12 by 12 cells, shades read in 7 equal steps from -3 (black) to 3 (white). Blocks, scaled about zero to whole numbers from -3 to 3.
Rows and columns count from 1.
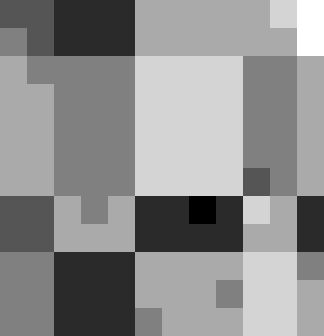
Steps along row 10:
same down same same up same same same up same down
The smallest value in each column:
-1 -1 -2 -2 -2 -2 -2 -3 -2 -1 0 -2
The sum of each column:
2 0 -8 -9 -8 10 11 10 10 10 11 9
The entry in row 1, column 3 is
-2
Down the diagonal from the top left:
-1 -1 0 0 0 2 2 -3 -2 2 2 1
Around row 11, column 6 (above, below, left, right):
1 0 -2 1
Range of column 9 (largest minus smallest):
4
